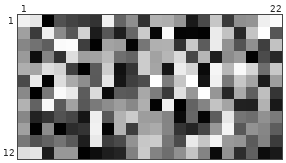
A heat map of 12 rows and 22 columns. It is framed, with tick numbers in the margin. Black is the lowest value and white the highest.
Slope: none. Average level on the scale: 50%. Ninth with the lowest average: bottom left.
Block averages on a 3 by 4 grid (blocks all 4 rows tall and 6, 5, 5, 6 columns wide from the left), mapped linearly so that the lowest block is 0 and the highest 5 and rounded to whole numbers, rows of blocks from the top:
4235 | 5355 | 0433
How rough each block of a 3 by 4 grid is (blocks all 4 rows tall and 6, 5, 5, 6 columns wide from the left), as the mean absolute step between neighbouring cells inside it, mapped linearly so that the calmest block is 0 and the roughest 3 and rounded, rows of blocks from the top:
2 1 2 1 / 2 1 3 1 / 0 1 0 0
